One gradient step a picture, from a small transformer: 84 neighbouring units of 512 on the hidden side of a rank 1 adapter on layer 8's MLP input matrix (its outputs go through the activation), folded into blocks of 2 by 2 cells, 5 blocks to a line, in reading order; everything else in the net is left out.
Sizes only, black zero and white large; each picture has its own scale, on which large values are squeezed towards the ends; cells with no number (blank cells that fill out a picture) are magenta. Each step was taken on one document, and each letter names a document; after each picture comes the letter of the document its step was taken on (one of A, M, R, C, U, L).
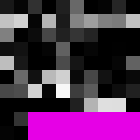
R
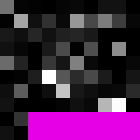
R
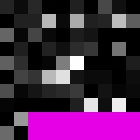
R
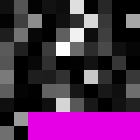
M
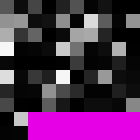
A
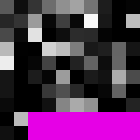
M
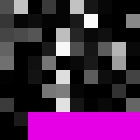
M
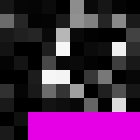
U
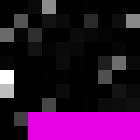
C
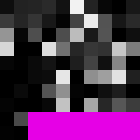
M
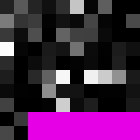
M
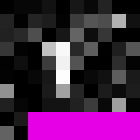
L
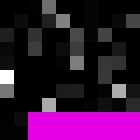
C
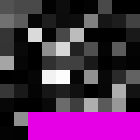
U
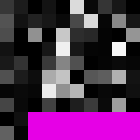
U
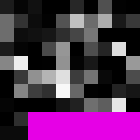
R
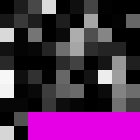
A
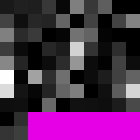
A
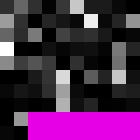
M
